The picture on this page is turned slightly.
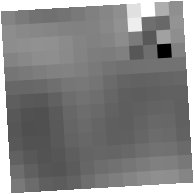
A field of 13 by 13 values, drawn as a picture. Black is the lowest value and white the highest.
Stripes: none. Odd patch: rougher, in the top right. Roughest part: top right. Histogram: skewed, a long tail of high values.
